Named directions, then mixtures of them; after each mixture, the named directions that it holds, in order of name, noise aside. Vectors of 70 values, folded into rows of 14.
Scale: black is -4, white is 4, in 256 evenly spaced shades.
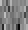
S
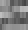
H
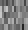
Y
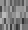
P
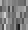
P, S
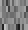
S, Y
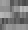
H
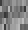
H, P, S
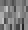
P, Y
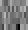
S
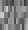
H, Y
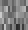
P, S, Y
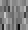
S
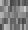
H, P, Y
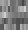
H, P, S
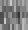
P, S, Y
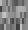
H, P, S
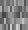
P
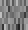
S, Y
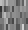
P, S, Y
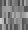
H, P, S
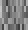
S, Y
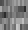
H, P, S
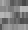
H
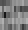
H, S, Y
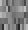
H, S, Y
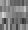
H, P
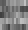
H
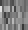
S, Y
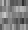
H, P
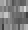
H, S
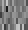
S, Y
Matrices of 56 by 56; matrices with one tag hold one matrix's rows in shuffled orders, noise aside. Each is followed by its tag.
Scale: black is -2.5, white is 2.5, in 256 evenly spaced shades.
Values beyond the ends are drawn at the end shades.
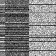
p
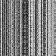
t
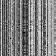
t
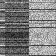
p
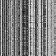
t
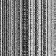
t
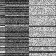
p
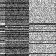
p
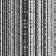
t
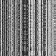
t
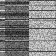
p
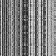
t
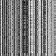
t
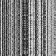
t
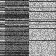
p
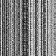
t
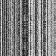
t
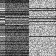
p
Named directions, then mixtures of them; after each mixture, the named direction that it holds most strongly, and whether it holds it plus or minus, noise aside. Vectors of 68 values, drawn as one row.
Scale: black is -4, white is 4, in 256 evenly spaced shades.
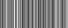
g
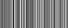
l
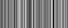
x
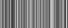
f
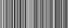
l, minus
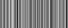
f, minus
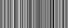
x, plus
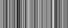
g, minus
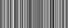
f, minus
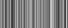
f, plus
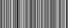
f, minus
